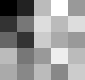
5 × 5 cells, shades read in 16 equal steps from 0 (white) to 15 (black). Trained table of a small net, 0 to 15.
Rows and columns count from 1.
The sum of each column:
45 48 19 17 21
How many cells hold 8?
2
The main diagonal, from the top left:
15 8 3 1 3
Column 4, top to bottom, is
0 4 5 1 7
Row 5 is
5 7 4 7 3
